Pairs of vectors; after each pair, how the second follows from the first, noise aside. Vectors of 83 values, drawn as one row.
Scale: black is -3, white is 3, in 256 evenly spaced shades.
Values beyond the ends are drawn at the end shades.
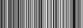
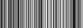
copied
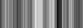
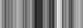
negated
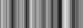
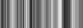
negated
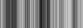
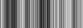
copied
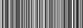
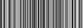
negated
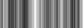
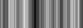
negated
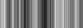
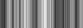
negated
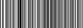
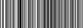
copied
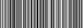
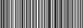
negated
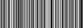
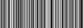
copied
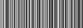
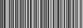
negated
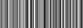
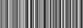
copied
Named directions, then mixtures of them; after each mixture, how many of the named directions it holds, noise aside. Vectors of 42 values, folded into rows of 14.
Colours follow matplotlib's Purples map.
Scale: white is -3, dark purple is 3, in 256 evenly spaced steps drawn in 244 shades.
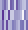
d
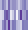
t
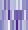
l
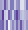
three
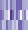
two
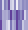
three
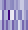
three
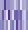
two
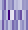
three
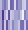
one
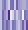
two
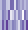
two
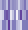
one
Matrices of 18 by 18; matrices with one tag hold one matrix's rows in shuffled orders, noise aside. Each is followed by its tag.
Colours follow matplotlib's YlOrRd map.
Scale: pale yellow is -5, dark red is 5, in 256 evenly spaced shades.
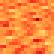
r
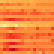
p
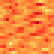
r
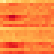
p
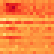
p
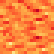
r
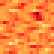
r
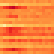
p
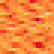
r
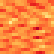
r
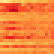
p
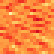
r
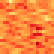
r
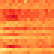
p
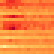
p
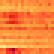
p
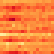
p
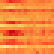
p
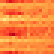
p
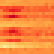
p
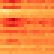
p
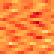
r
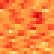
r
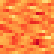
r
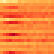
p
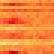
p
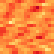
r
